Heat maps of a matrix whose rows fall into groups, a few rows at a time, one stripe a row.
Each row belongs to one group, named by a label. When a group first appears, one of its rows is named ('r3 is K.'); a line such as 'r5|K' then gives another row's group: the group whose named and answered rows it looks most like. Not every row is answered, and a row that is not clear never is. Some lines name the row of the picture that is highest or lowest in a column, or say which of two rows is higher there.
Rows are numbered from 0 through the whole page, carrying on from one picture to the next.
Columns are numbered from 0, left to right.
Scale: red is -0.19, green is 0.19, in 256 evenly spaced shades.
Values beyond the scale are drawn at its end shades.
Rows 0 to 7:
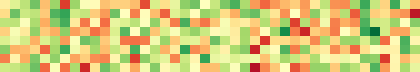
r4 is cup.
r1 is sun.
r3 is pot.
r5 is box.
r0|cup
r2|box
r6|pot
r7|cup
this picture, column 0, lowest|6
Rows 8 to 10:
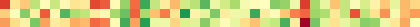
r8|pot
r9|sun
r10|pot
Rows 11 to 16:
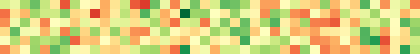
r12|pot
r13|box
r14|cup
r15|pot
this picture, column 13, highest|16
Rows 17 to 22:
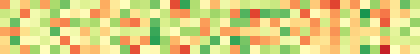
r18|pot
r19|cup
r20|box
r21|cup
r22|pot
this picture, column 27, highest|18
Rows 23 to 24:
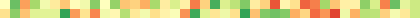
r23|cup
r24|pot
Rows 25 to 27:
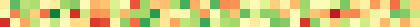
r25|sun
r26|box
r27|pot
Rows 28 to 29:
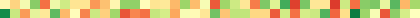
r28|box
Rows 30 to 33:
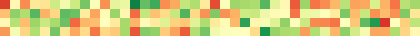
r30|box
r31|sun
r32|pot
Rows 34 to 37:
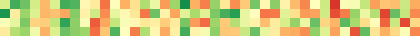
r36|sun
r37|sun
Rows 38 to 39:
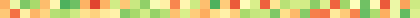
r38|sun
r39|box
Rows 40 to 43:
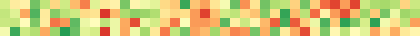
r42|cup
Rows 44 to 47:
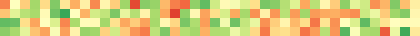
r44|pot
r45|box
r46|cup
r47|cup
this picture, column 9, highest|47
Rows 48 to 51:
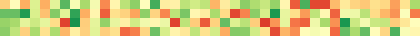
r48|box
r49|sun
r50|cup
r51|cup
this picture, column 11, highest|50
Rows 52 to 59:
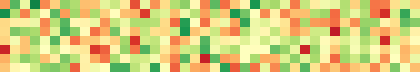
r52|sun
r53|cup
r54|box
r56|pot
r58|sun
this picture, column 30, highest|59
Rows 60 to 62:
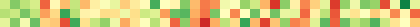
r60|cup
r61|sun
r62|cup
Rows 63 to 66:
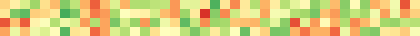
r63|sun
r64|sun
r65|box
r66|pot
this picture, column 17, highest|66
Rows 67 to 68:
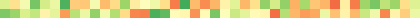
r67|box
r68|cup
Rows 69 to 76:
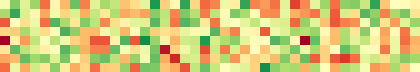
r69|cup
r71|box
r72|sun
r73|pot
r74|sun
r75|box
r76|pot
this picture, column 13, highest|75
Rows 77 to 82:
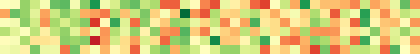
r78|sun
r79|sun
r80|box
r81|sun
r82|cup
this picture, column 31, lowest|82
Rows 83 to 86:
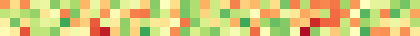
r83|box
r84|cup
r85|pot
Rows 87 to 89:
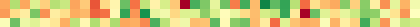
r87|pot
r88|pot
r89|cup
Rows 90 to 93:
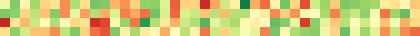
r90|cup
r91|cup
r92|pot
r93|sun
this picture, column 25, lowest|90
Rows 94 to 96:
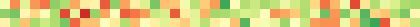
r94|box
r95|cup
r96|pot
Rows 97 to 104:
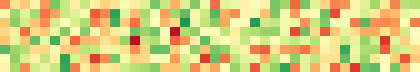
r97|box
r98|sun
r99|sun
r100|box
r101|pot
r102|cup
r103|sun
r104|box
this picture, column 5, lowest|98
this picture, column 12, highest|101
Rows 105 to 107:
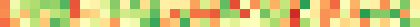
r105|box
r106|box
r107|box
